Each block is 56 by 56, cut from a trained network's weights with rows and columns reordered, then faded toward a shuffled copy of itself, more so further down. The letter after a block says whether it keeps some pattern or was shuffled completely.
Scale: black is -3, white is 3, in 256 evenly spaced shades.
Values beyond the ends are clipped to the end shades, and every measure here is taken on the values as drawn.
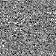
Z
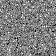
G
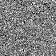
G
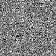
Z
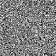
Z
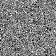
G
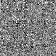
Z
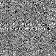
Z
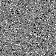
G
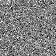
G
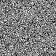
G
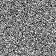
G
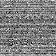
Z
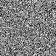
G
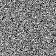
G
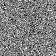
G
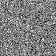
G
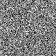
G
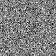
Z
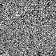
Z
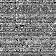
Z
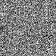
Z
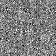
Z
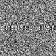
Z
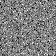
G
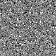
Z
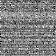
Z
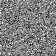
G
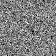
G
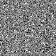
Z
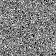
G
